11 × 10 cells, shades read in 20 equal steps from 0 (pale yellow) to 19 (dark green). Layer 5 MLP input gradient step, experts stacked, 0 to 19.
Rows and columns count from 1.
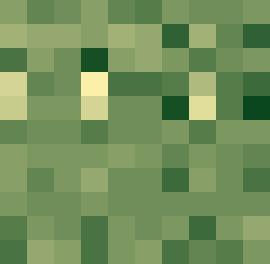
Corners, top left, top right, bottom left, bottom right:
9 10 14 10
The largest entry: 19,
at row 5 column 10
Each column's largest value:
14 12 11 18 14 14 18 15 13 19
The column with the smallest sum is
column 1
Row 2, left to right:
7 8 8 9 7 8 16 7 12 16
